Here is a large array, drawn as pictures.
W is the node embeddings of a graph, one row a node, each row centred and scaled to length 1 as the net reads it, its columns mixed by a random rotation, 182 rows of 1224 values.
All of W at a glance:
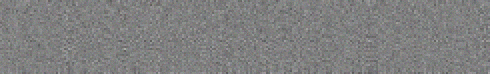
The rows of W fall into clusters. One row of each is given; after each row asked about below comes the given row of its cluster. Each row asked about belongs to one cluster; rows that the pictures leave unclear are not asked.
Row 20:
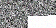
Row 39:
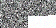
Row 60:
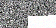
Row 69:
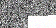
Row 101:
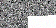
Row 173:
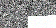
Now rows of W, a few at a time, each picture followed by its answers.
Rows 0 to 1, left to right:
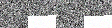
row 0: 101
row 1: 39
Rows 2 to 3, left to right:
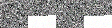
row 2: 39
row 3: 69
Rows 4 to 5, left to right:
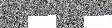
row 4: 39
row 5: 101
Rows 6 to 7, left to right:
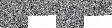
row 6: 101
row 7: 60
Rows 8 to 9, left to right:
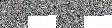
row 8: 69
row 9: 39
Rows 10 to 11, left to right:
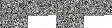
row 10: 69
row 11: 69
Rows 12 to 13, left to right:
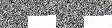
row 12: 101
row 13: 101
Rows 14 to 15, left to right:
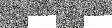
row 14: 60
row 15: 60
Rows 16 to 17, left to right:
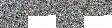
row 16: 39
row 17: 173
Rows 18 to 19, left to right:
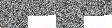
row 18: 101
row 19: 173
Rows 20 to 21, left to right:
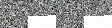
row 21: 101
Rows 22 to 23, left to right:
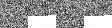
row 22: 173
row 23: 60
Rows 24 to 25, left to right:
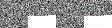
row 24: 101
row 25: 101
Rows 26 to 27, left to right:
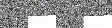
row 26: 20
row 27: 173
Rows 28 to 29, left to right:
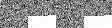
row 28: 20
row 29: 20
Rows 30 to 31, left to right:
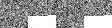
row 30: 20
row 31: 69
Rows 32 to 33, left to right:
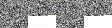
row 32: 60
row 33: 60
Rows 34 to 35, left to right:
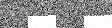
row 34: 20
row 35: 101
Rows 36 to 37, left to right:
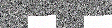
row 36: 173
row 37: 101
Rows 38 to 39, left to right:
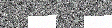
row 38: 173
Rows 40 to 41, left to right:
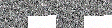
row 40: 20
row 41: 39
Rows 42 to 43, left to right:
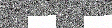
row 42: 20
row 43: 173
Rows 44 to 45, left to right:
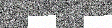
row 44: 60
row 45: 173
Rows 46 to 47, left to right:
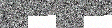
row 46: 39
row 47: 173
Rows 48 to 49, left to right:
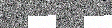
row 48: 39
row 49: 20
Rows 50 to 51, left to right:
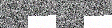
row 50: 39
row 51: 60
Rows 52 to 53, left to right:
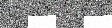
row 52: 60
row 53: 173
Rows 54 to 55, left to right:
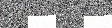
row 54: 101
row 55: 173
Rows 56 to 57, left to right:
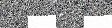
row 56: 101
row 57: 173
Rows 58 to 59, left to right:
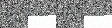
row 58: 69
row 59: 69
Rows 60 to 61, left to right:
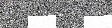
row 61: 173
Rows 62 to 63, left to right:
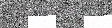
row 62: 39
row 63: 173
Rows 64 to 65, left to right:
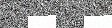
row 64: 20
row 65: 60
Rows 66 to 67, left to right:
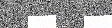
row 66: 101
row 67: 60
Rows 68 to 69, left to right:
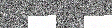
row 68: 173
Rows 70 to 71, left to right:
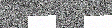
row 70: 20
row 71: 60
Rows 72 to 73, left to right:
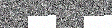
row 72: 20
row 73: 20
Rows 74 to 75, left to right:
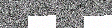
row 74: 60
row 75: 20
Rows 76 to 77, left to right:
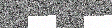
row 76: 60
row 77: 101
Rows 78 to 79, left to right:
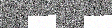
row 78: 39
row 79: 60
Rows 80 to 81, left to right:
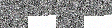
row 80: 20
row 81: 39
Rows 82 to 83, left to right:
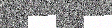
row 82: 39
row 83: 101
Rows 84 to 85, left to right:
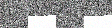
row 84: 60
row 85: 173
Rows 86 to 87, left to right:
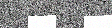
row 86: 60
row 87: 101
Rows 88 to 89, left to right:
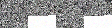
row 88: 69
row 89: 173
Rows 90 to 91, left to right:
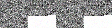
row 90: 173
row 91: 173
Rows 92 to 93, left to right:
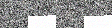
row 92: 60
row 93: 20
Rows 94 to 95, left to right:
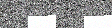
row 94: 173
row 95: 20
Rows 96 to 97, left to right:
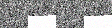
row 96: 60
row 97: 60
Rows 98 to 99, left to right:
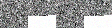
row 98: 39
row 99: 39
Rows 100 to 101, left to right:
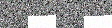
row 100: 101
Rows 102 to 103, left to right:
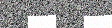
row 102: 101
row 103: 101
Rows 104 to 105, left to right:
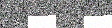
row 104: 69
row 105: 173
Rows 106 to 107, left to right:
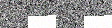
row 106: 173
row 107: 39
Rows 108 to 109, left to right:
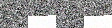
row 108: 39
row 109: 60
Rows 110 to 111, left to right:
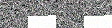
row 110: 20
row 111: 69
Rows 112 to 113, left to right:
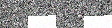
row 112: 69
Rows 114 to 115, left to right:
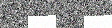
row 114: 39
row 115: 101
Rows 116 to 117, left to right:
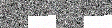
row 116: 39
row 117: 173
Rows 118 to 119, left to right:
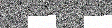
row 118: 173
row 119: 173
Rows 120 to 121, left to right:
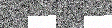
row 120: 20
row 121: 69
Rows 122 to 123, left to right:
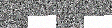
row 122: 101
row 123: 69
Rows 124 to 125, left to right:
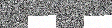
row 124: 69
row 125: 60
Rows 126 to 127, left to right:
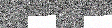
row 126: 173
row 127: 173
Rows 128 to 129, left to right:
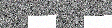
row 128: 101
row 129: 39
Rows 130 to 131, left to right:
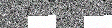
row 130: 173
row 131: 20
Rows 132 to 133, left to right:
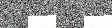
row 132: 101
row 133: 60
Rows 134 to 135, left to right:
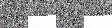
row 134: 39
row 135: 101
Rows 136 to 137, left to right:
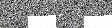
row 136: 101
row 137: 173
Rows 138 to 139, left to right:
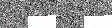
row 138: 173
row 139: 39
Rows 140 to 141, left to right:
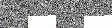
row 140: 20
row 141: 69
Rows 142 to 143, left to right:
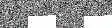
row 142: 60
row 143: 173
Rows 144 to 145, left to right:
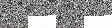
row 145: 39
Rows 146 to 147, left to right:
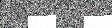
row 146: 69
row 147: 20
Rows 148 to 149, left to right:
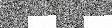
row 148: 20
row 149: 101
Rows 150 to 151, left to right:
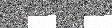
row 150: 173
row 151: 69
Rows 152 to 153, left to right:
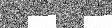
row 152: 39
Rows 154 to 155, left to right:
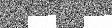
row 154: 173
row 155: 60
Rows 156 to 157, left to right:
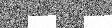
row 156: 60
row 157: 101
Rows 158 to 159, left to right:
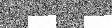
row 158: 60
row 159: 69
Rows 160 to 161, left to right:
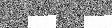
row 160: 60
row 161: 39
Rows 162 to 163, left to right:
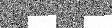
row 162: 101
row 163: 69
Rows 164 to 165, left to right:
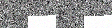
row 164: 101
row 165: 39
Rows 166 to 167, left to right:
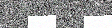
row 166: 60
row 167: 20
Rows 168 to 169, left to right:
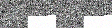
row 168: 173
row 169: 173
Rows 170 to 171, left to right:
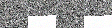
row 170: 60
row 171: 39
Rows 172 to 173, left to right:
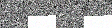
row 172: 69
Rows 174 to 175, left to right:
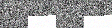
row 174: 60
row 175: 173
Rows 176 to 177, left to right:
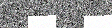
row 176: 39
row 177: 101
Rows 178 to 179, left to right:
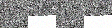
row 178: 60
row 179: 60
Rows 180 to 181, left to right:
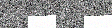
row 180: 173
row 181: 60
